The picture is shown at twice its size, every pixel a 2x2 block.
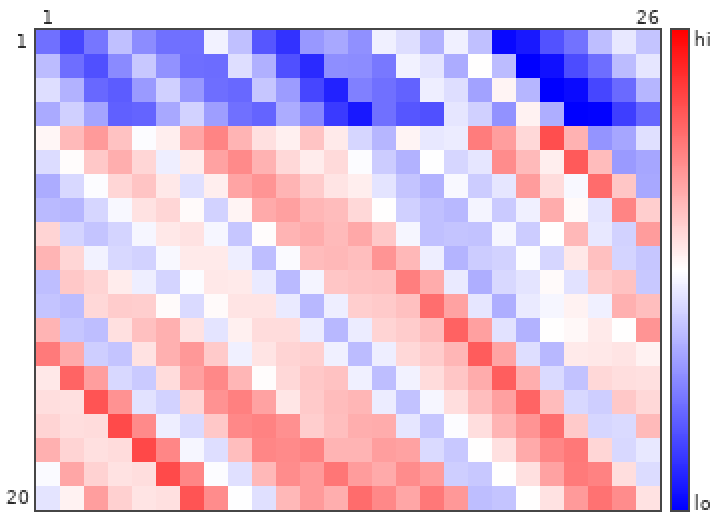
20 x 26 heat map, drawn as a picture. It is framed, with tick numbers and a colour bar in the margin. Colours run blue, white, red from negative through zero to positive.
The bottom part is higher, past a seam about 20% of the way down. Overall the values sit about 50% of the way up the scale. Streaks slant down to the right.
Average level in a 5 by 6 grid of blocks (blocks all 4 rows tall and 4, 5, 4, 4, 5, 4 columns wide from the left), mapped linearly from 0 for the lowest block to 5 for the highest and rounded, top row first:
110110 | 344243 | 333423 | 444343 | 445544
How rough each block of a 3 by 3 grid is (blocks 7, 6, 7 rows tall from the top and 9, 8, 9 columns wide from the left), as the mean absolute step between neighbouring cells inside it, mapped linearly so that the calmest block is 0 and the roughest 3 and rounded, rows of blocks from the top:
113 | 001 | 201
